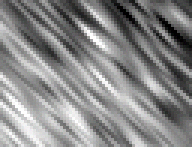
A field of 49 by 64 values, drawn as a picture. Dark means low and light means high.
Values rise toward the bottom left. The bottom left is the ninth with the highest average. The grain runs diagonally down to the right. The halves do not mirror each other.
